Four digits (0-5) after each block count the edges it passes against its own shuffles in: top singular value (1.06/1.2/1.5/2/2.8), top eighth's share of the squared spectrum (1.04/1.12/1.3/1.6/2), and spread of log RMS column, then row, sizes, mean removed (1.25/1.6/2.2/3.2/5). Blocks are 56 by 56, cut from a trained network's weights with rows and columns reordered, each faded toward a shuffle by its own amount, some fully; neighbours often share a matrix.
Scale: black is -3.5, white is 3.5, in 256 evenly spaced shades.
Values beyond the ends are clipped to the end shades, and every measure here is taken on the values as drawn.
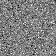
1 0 0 0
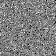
0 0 0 0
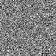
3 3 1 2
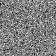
0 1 0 0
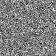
0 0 0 0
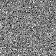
2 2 1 1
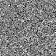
1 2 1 0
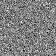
0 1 1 0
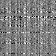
4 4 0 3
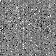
2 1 0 1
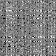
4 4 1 3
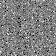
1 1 0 0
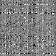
3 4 0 3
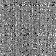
3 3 0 2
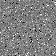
0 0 0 0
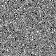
0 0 0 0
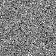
0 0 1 0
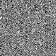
2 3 1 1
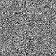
2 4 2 2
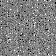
1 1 0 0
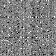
2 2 0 2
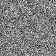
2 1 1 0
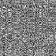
3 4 2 2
